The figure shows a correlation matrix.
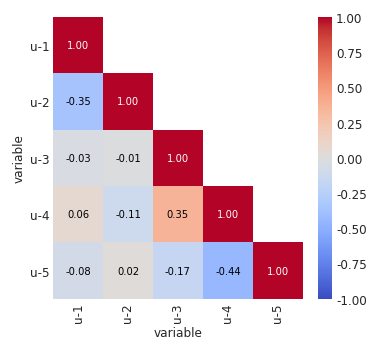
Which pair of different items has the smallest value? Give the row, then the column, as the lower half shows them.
u-5, u-4
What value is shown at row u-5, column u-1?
-0.08
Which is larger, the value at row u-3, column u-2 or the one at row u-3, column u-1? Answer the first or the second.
the first
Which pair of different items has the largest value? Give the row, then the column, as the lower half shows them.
u-4, u-3
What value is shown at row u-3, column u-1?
-0.03
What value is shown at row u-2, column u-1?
-0.35
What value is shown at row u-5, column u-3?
-0.17
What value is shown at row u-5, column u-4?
-0.44
